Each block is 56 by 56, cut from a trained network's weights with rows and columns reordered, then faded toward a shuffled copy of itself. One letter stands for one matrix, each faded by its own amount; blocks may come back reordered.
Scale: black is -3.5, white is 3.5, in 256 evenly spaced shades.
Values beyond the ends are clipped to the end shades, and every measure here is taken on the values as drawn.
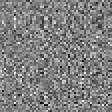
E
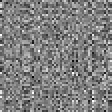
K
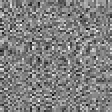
E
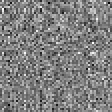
E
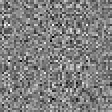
E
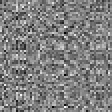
K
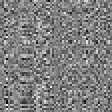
K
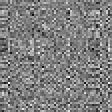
K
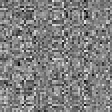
K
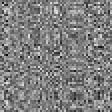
K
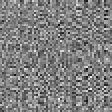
E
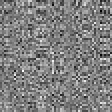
K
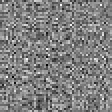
E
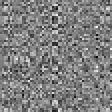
K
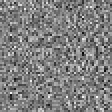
E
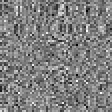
E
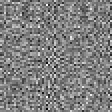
K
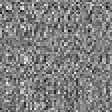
E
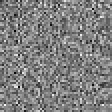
E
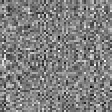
E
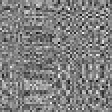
K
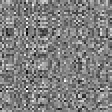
K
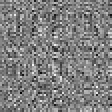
K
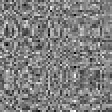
K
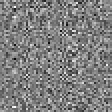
K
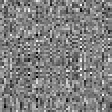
K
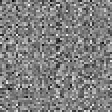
E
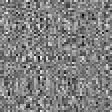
E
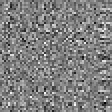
E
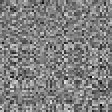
E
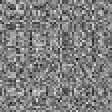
E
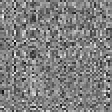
K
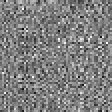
E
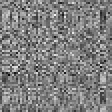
E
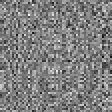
E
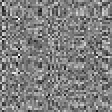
K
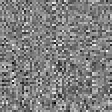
E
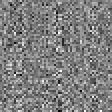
E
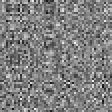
E
